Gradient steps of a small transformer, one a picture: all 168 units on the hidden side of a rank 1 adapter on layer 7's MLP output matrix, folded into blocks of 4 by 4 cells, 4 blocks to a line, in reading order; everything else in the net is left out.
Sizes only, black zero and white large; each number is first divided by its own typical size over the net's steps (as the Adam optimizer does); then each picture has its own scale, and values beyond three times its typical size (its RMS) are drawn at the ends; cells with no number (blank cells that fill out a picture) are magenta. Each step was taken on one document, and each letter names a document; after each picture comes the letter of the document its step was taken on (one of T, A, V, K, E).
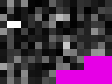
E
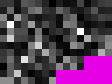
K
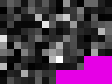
E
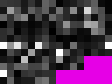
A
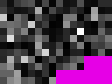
K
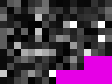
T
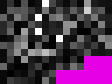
A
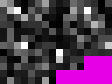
A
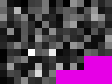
T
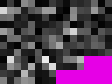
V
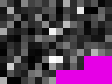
E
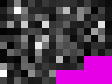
A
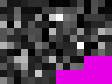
E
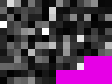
V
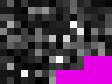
E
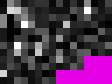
A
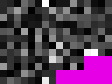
T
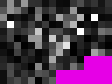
E
